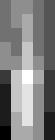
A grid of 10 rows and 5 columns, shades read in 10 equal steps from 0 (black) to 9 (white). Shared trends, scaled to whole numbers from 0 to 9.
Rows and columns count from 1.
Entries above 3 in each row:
4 4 4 4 4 3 3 3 3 3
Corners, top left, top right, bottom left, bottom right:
4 3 0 1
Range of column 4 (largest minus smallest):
2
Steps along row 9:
up up down down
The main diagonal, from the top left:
4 5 6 4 3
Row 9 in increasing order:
1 1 5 6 8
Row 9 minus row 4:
-4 2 1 1 -2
